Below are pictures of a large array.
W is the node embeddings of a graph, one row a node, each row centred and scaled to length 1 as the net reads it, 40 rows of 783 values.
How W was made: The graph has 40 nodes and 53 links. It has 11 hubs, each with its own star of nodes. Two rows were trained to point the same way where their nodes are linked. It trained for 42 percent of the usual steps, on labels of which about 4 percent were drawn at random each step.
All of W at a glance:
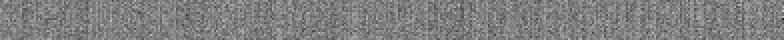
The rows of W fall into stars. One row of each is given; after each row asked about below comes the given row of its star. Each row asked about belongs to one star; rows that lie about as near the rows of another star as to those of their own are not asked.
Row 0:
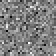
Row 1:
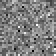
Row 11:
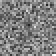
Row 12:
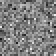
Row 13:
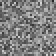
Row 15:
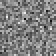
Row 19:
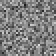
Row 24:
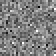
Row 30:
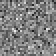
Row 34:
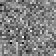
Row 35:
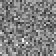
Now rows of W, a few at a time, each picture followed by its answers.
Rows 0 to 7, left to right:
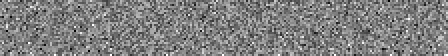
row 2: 15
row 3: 30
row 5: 34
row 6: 24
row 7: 30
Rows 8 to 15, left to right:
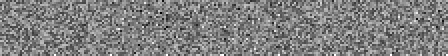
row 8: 34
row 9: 1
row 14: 0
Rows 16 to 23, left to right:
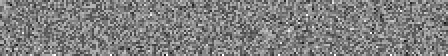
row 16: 11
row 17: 30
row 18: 19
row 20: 24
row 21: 1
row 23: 1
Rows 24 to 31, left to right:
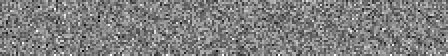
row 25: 12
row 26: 34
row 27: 0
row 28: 15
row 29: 35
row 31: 30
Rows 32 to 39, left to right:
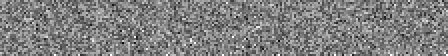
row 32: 0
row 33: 13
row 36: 0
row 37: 12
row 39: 34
